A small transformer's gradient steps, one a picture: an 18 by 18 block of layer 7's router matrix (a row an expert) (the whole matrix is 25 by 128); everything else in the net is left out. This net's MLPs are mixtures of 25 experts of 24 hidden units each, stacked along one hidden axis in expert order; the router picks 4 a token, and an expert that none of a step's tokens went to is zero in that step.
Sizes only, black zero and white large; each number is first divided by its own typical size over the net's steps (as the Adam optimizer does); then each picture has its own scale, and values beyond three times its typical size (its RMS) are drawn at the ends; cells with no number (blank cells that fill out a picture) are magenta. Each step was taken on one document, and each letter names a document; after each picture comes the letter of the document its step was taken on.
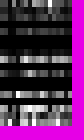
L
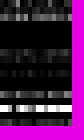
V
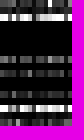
V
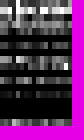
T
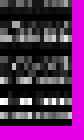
T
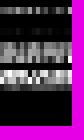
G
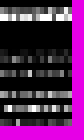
V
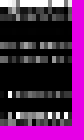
L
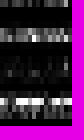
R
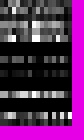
L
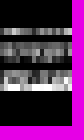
G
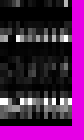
R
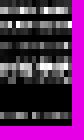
T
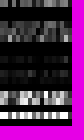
R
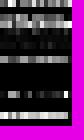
T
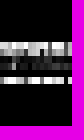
G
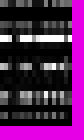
T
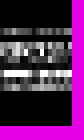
G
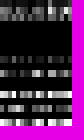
V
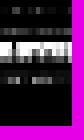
G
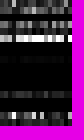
R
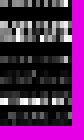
T
